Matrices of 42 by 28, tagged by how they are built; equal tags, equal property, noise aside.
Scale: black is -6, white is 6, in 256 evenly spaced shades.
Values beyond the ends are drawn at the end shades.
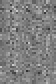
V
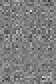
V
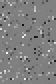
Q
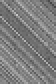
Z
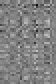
V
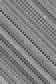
Z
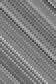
Z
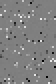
Q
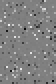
Q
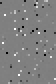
Q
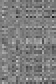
V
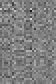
V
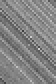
Z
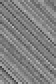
Z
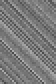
Z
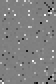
Q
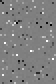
Q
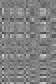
V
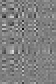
V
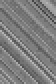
Z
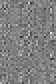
V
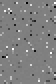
Q
